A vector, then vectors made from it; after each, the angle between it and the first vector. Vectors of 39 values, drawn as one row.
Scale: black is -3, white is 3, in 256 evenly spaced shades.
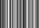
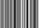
partly opposed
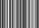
nearly parallel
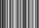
nearly parallel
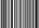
orthogonal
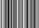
nearly opposite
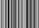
nearly opposite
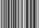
nearly opposite
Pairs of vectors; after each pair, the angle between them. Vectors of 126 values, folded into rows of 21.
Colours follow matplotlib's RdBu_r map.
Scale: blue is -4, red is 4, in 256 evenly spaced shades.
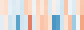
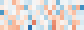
partly opposed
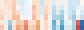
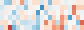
partly opposed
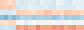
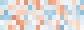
orthogonal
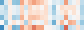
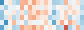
nearly parallel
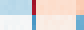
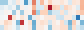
partly aligned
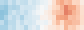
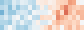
nearly parallel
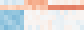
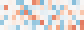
orthogonal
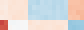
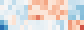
nearly opposite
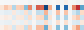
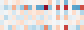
nearly opposite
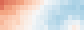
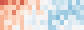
nearly parallel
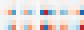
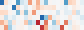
orthogonal
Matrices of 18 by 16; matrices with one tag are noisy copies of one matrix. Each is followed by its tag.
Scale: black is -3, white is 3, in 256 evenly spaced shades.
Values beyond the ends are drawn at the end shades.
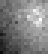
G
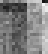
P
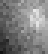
G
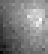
G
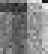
P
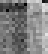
P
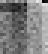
P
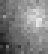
G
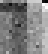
P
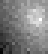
G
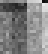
P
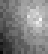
G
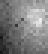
G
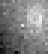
G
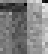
P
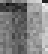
P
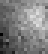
G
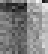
P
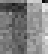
P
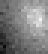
G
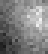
G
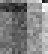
P
